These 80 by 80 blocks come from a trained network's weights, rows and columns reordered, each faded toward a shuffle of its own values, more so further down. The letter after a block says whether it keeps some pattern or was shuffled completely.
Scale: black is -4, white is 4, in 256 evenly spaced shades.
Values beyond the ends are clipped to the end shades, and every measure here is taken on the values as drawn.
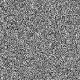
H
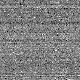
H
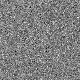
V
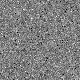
V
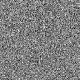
H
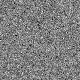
V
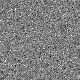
V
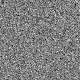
V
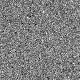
V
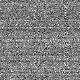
H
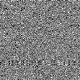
H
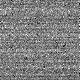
H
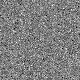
V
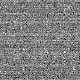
H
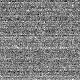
H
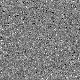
V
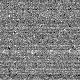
H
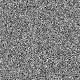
V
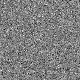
V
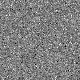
V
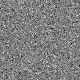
V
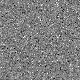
V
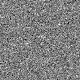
V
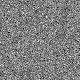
V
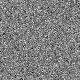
V
